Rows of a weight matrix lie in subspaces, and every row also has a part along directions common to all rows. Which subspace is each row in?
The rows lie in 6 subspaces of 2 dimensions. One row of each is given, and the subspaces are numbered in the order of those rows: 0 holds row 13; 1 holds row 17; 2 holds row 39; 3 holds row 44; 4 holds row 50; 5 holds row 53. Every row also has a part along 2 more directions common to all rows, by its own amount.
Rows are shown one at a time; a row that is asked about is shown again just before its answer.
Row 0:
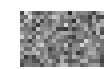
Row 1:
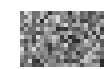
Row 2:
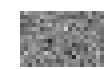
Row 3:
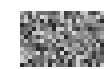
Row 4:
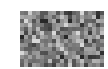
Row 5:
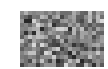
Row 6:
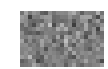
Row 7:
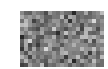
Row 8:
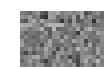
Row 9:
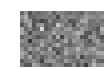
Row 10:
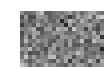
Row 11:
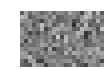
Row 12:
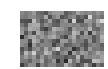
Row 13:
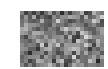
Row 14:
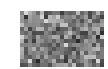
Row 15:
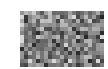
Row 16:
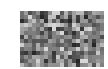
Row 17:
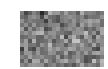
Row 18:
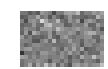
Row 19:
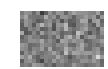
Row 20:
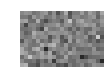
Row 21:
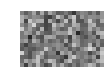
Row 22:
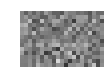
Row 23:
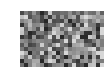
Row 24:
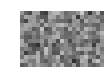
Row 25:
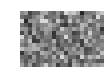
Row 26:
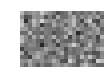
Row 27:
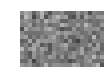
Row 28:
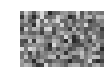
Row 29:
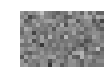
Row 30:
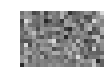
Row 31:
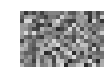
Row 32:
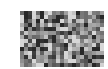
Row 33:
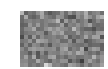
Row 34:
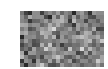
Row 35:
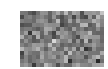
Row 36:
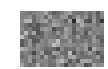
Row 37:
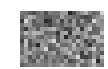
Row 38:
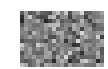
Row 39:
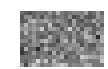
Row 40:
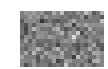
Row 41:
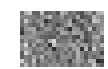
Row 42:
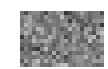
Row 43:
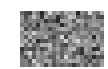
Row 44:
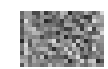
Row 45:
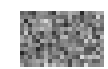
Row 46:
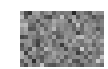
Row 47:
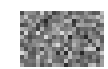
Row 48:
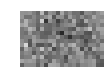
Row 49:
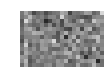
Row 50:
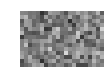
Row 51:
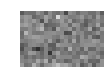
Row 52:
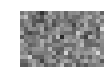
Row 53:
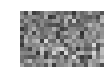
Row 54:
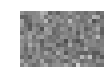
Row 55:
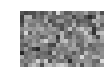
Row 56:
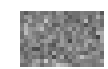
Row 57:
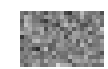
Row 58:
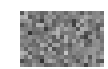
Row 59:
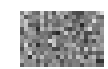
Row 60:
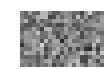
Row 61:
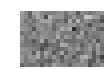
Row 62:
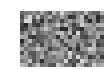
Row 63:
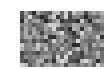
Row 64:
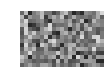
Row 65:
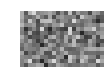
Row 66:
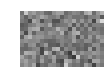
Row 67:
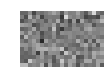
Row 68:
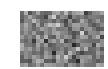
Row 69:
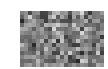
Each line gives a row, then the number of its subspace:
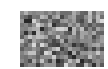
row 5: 0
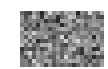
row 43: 1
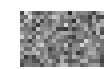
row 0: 1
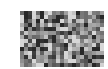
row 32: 1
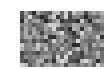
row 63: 5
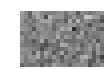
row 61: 5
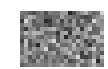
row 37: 3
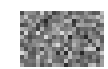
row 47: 4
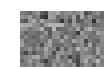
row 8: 5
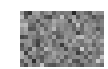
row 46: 3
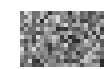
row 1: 1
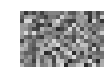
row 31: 0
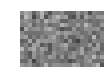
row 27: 1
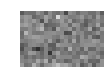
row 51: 2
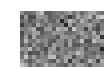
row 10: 1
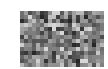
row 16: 5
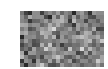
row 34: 3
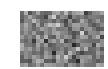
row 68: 5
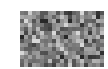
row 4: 2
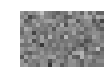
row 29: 1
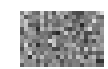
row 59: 3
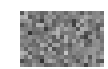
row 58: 4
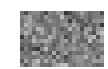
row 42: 2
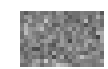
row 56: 2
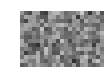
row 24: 5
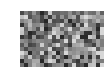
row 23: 4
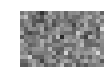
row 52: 4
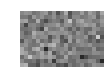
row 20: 2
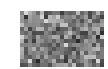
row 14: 1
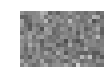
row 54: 4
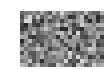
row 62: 0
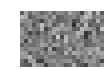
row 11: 4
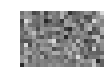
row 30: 3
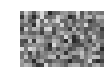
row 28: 1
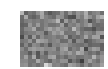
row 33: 1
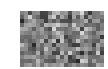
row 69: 5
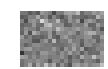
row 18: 2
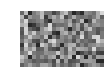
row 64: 3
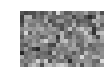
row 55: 2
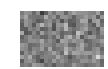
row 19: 4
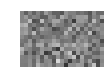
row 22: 0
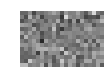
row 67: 5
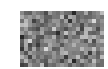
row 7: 3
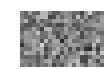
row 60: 5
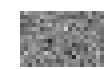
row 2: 0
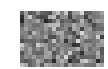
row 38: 5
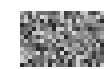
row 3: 5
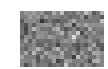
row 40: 0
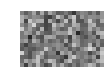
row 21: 4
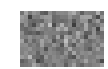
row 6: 4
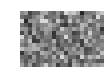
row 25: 2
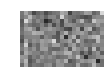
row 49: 3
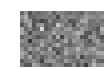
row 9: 4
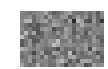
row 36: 0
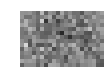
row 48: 3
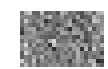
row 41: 3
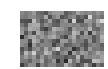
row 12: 0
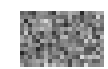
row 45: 2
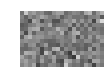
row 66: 0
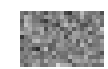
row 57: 2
